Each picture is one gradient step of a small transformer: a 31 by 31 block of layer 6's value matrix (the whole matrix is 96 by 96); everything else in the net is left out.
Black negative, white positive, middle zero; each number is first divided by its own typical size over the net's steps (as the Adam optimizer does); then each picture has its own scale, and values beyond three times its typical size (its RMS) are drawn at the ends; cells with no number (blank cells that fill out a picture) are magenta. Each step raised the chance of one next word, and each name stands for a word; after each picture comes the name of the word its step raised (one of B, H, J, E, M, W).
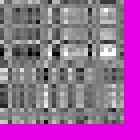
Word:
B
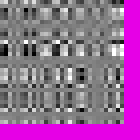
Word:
B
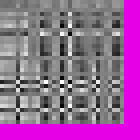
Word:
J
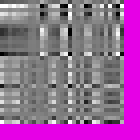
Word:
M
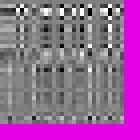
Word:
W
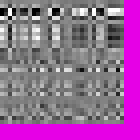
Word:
W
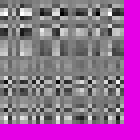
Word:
J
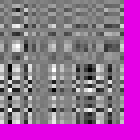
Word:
J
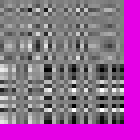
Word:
J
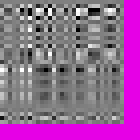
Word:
W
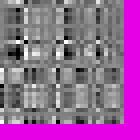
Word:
B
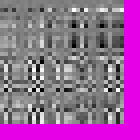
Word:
J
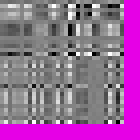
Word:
M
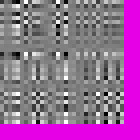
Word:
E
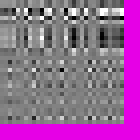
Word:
W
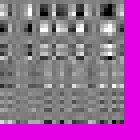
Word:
M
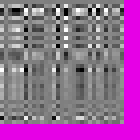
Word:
W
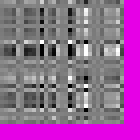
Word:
B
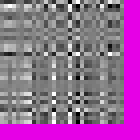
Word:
E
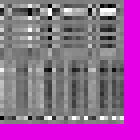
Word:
W
